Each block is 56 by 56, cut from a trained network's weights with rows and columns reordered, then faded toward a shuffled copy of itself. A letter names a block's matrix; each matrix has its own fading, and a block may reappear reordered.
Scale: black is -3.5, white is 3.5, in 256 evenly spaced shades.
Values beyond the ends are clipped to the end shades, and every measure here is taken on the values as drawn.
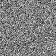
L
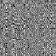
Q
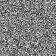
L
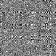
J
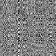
Q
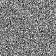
L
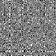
J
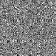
J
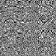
Q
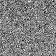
L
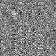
J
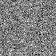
L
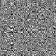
Q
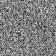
L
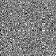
J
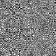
Q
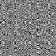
Q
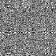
J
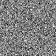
L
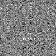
J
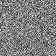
L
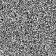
L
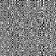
Q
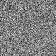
L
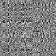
Q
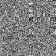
J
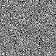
J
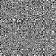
J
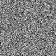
L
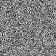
L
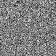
L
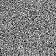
L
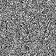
L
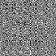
Q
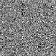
J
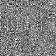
J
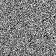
L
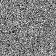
L
